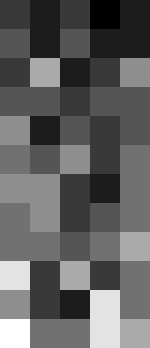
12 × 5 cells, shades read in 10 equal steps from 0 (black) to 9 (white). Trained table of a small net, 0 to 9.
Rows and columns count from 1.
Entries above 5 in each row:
0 0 1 0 0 0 0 0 1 2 1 3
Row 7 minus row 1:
3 4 0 1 3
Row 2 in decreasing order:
3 3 1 1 1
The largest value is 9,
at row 12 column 1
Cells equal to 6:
4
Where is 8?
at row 10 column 1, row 11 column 4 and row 12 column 4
